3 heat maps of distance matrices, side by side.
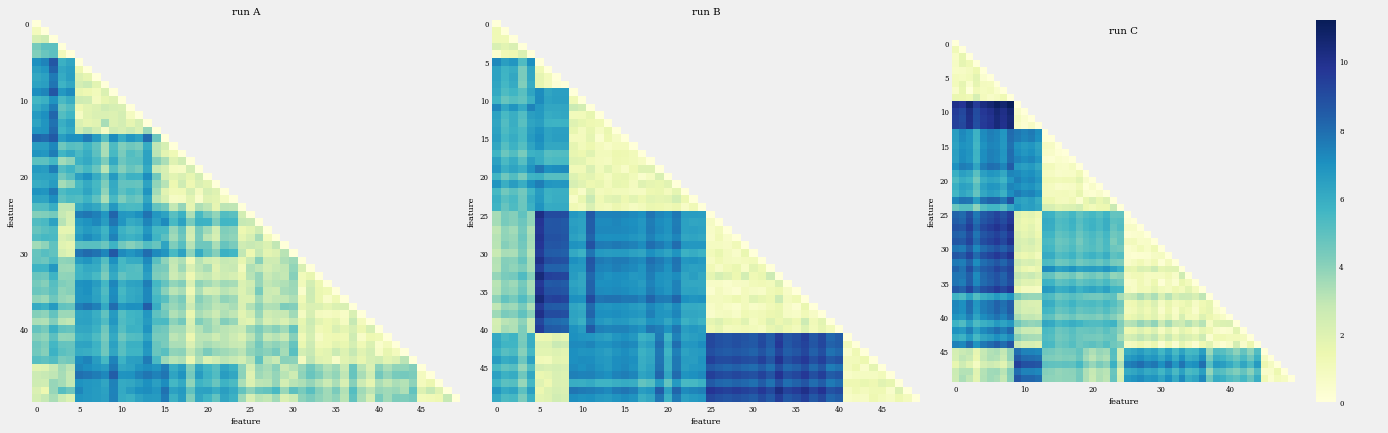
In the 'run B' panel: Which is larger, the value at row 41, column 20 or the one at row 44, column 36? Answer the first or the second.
the second
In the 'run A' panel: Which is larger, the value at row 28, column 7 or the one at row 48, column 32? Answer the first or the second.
the first
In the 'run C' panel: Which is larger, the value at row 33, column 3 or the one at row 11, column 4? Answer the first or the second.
the second
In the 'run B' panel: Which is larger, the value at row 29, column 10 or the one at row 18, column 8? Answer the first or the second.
the first
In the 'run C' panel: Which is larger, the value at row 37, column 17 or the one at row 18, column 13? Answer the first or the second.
the first
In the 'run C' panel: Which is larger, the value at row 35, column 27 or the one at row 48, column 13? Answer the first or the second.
the second
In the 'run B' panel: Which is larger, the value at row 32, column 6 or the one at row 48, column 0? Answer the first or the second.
the first
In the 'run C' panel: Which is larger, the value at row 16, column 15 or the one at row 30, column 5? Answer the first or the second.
the second
